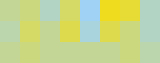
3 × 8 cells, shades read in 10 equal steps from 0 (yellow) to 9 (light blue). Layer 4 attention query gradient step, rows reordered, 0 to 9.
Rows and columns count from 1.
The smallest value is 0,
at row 1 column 6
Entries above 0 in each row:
7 8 8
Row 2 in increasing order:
2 2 3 4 5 6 7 8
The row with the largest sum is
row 3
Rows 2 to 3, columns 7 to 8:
4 7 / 4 6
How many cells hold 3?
2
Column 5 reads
9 8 5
